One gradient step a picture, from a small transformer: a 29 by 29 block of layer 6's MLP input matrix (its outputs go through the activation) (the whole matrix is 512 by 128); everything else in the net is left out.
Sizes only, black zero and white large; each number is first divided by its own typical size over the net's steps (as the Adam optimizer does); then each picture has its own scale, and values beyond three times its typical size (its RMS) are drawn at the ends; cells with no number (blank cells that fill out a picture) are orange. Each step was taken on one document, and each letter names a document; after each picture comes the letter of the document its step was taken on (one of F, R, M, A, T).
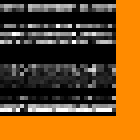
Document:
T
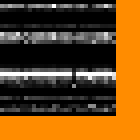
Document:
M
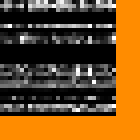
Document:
T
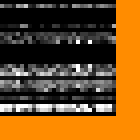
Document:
T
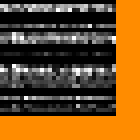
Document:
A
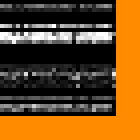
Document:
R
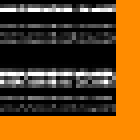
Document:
M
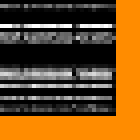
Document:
R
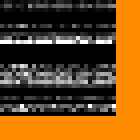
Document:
T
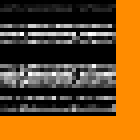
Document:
R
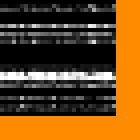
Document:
M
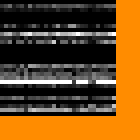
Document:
R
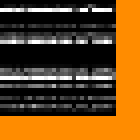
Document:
R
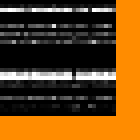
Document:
M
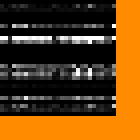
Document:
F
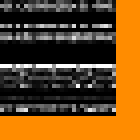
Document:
T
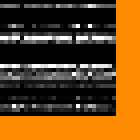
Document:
A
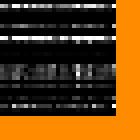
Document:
F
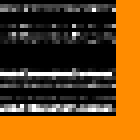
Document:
M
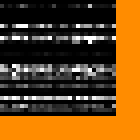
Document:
F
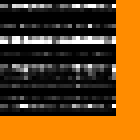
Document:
F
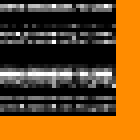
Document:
M
